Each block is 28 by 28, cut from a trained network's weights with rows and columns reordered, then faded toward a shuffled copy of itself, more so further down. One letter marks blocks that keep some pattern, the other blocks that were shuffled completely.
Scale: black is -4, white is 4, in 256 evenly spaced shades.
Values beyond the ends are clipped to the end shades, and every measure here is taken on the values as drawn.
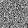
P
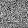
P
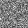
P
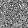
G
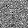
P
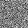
P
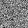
G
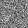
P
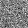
G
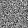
G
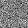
P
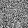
G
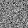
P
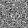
P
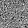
G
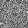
P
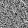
G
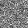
P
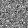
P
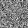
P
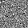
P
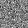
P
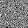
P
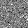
G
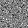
G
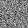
G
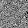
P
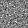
G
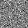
G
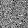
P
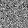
G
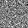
G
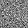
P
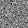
G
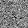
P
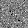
G
